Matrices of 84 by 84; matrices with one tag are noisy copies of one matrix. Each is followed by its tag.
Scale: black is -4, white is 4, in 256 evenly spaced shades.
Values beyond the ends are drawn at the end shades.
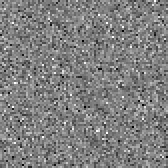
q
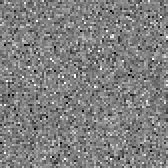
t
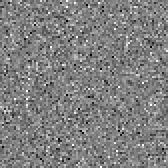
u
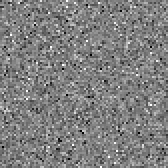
u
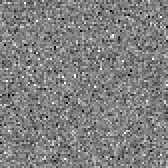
t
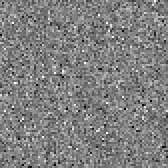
q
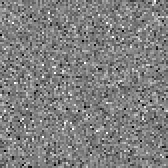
q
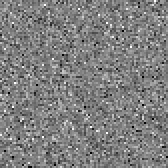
q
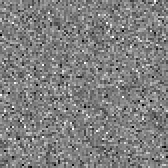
q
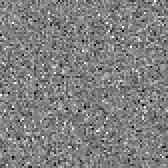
q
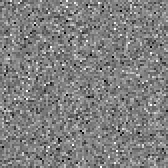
u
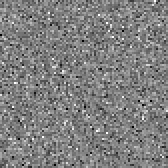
q
